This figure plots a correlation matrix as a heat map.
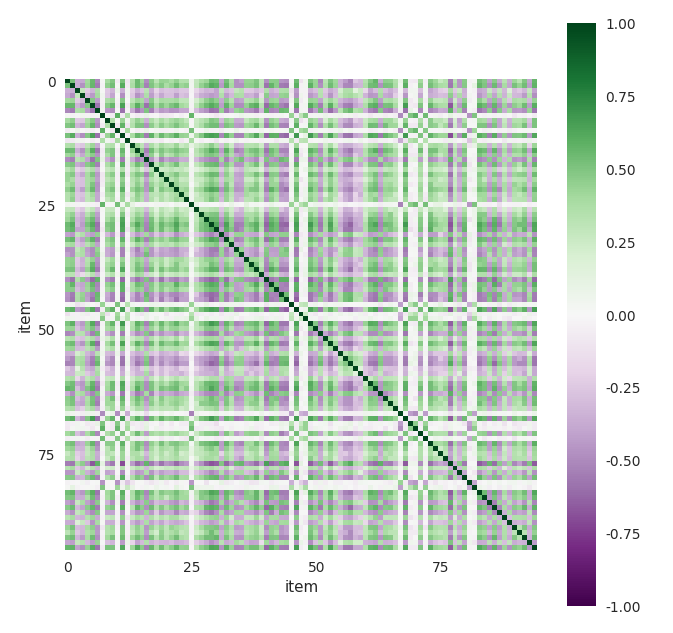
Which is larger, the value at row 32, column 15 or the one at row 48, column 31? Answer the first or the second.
the first
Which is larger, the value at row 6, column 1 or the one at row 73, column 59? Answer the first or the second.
the second
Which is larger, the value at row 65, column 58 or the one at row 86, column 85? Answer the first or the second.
the first
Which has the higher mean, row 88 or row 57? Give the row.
88
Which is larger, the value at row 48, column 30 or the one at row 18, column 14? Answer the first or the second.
the second
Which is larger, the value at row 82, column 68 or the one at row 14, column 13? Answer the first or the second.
the second
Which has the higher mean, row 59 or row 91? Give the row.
91
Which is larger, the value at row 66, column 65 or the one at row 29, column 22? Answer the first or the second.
the second
